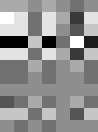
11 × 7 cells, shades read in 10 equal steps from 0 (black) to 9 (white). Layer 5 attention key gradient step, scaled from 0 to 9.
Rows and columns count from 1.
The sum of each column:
59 58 55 58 56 50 57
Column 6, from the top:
4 2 3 9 2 6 5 5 6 3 5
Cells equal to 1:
1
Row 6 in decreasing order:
6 6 5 4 4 4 4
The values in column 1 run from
0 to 9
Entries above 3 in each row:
7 6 6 3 6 7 7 7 6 6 7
